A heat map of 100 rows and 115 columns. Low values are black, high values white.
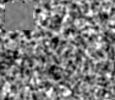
Grain: blotchy. Odd patch: calmer, in the top left. Calmest part: top left. Histogram: bell-shaped. Odd rows or columns: none. Slope: none. Average level on the scale: 50%.
